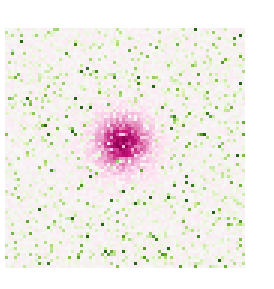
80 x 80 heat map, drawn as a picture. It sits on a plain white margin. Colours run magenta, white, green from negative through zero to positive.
The distribution is heavy-tailed on both sides. No overall slope runs across the table. A single dip lies in the centre. The centre is the ninth with the lowest average.
